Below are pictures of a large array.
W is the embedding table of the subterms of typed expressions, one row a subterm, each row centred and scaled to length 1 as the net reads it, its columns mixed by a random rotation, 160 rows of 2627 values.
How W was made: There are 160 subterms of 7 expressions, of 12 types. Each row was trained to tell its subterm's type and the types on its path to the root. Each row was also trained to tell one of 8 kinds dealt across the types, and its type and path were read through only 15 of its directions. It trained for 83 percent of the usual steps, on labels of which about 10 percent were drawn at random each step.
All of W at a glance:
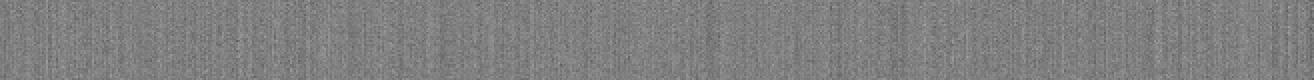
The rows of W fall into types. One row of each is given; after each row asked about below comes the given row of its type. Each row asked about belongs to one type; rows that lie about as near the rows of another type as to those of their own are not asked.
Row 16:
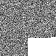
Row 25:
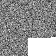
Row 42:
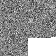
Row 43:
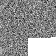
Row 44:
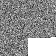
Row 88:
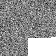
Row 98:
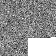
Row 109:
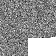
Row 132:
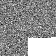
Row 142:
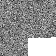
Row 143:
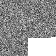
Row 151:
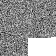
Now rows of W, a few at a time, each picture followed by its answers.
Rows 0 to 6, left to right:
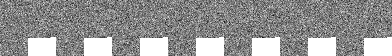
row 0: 43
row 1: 142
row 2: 44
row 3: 44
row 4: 151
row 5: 143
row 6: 25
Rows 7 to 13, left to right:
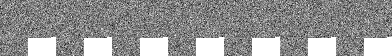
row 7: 143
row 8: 88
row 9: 25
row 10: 88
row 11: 142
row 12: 98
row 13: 42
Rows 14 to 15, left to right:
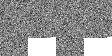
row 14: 109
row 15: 132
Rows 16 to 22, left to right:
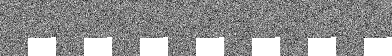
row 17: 151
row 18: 16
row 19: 151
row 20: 142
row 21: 142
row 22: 42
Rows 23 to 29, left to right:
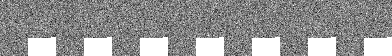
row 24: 44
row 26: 151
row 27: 42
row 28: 132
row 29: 88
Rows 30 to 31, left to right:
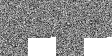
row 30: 16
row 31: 109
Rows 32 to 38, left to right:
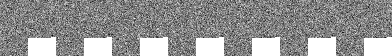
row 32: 42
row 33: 142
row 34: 151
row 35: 88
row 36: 16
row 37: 42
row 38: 44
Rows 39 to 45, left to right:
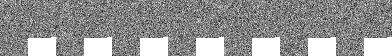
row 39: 43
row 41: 143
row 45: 151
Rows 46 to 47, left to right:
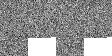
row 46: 44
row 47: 132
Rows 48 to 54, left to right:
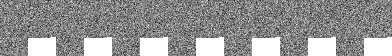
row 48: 88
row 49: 16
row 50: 25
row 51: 43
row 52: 98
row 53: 98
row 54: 142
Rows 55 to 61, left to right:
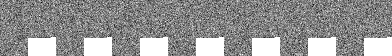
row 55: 44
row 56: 25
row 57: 142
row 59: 44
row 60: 44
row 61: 42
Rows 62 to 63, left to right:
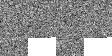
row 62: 88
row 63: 132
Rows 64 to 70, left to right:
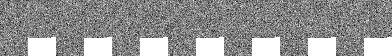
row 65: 109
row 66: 98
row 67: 98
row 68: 16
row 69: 42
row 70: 42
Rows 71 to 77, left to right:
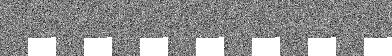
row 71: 25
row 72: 25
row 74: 88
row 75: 109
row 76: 142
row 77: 151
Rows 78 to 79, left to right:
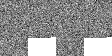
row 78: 98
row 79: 25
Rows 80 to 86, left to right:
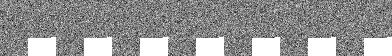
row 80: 98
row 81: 16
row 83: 88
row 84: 42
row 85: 16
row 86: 142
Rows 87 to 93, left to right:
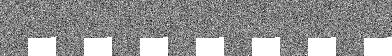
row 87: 143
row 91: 42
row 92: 109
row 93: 142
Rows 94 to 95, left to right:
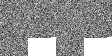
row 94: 98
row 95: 143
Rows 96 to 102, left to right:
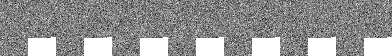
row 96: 142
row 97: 25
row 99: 88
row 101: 25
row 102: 42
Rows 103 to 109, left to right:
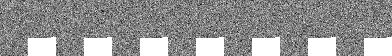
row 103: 16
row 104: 151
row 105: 98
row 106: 98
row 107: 143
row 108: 25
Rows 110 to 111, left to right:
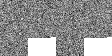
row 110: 88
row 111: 44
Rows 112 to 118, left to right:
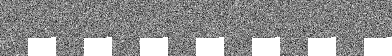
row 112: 25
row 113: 88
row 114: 142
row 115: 151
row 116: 109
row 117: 25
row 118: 109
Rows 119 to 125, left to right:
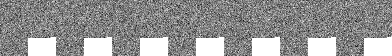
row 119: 44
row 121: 44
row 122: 98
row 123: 142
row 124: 151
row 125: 16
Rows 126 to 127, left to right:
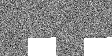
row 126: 98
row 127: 43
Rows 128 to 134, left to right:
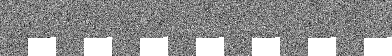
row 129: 43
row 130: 143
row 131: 42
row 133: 42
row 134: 43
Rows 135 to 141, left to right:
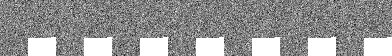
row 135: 16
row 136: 151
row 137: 88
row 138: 88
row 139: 43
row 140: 42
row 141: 88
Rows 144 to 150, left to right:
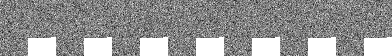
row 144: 98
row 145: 142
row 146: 25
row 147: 143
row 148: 98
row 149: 44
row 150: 16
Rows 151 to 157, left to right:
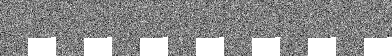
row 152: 132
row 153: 16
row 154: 25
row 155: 142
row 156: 88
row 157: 42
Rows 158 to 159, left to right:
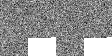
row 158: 143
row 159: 43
